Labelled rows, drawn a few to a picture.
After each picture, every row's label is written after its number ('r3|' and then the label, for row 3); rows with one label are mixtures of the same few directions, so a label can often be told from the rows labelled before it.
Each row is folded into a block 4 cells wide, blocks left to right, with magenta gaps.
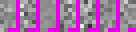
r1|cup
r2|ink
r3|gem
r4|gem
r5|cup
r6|cup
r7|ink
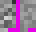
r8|gem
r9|gem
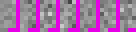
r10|gem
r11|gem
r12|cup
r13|gem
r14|cup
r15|ink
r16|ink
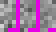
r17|cup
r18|cup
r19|gem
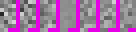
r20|ink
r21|ink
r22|cup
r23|gem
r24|cup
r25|gem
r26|cup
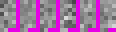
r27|ink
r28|cup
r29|cup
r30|gem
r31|cup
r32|gem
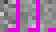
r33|ink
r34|gem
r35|gem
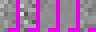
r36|ink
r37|ink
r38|ink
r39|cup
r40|cup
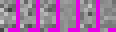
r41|cup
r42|cup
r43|cup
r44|ink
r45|cup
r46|gem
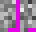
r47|gem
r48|ink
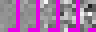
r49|gem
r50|ink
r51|ink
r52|ink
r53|cup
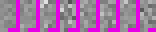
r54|gem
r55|gem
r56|ink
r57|ink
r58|ink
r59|cup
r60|ink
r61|ink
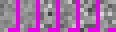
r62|ink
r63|cup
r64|cup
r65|gem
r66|cup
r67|cup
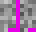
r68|ink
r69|cup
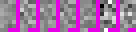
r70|cup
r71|ink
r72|ink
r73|ink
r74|gem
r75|ink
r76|cup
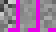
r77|ink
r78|gem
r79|gem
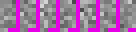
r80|gem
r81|ink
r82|ink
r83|gem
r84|ink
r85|ink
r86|gem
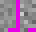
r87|cup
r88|ink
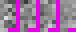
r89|gem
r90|ink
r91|cup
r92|gem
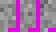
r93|ink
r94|cup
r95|ink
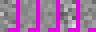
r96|ink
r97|cup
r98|cup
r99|gem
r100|gem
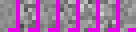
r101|cup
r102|gem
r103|gem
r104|ink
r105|ink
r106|cup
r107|cup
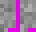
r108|cup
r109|cup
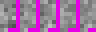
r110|gem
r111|ink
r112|cup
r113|cup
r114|cup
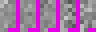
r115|ink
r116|cup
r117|ink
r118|gem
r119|cup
